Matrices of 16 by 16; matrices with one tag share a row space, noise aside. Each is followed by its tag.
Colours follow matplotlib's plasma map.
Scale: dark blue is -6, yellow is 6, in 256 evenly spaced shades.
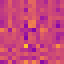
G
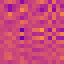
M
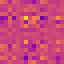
G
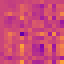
M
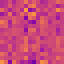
G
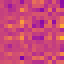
M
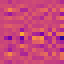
M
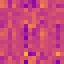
G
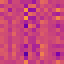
G
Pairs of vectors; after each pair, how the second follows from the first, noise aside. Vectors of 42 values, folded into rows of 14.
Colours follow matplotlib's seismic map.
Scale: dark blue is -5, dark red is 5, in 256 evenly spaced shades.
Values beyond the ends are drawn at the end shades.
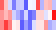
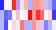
wrapped around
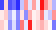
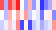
negated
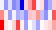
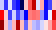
scaled up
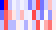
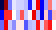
scaled up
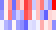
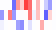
partly zeroed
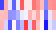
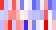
negated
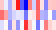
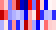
scaled up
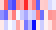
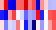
scaled up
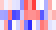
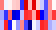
scaled up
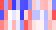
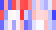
negated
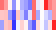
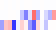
partly zeroed
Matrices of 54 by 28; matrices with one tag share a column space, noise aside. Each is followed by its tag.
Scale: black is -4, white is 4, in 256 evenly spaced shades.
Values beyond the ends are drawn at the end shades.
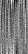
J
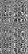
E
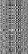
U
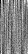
J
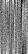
J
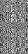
E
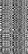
U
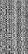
U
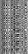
U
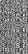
E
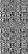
E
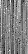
J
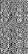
E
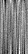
J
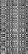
U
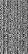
U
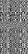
E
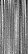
J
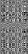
E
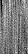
J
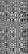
E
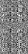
E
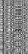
U
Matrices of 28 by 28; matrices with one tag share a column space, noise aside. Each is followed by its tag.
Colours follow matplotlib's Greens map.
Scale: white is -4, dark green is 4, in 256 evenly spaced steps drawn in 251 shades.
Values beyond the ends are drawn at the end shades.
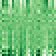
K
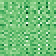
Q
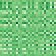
Q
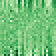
K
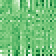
K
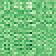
Q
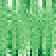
K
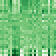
K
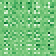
Q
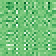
Q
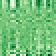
K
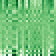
K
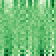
K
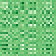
Q
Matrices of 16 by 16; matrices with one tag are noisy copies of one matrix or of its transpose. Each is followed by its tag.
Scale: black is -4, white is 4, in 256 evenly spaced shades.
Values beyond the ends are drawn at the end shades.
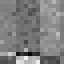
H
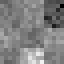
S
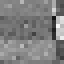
H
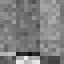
H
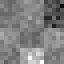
S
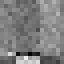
H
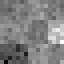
S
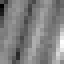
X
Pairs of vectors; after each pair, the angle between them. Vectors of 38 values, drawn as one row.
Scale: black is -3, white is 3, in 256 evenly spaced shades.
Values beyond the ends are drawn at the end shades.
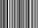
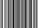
partly opposed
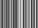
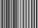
nearly parallel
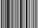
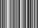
nearly opposite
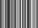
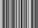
partly opposed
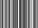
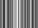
partly opposed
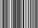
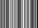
orthogonal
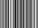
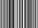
partly opposed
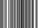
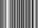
nearly parallel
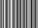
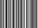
partly aligned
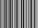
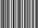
nearly opposite
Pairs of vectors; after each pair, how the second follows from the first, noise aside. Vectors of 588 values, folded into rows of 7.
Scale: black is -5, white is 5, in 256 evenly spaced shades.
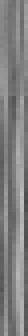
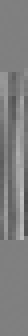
partly zeroed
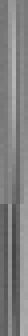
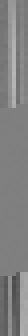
partly zeroed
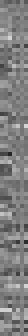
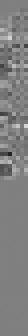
partly zeroed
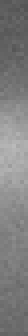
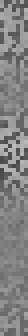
sign-scrambled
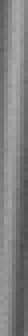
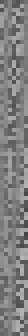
sign-scrambled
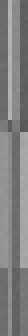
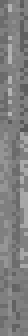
partly zeroed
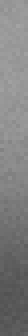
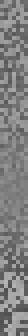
sign-scrambled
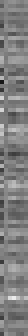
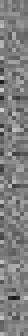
sign-scrambled
